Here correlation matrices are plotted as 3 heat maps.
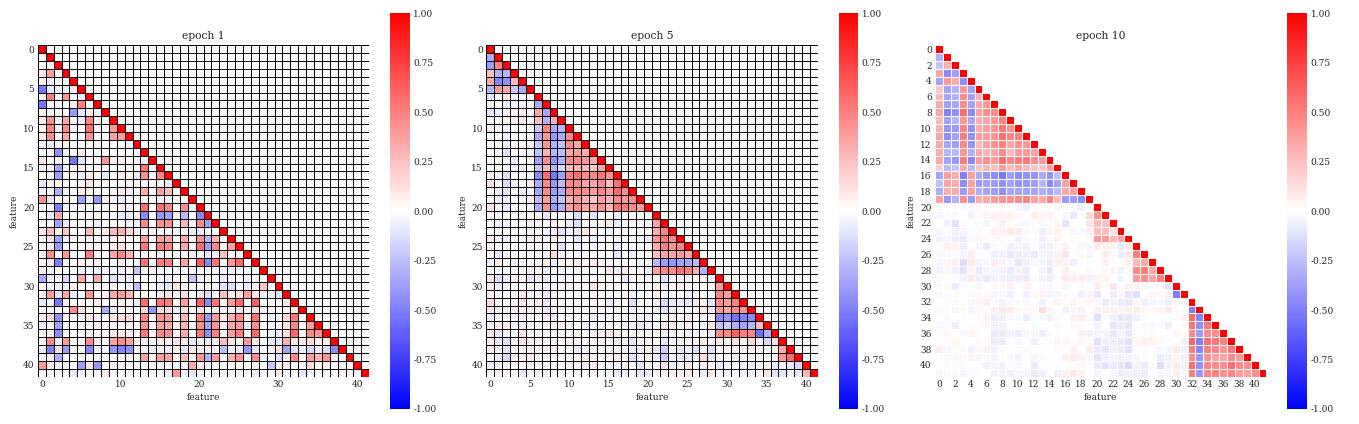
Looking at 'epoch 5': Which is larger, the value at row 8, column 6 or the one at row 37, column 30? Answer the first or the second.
the first
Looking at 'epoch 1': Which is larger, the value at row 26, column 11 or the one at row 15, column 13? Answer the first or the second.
the second
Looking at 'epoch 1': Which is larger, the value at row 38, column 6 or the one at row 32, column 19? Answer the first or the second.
the second
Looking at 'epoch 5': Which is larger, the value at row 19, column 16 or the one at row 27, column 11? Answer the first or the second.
the first
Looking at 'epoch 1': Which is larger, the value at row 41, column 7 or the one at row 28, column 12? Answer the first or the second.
the first
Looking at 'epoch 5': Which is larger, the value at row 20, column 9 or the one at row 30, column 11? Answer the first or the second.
the second
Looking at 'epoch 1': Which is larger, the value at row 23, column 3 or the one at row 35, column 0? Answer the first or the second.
the first
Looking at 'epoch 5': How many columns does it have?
42
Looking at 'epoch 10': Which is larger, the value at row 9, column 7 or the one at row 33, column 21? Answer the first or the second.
the first
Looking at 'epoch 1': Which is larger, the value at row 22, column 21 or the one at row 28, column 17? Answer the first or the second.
the second
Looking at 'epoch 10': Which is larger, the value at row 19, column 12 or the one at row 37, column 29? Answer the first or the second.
the first
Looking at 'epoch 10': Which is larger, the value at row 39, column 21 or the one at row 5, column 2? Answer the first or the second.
the first
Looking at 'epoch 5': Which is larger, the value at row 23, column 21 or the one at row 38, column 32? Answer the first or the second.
the first
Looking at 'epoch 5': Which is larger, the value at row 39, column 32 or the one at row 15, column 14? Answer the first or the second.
the second
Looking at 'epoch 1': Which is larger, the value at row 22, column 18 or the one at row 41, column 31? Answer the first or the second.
the first
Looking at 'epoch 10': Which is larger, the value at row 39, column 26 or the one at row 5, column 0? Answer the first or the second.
the second
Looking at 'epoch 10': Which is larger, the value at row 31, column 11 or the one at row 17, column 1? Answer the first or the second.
the second
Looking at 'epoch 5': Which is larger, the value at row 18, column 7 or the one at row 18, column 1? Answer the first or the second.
the first
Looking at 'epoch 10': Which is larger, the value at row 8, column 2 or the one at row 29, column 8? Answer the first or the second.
the second
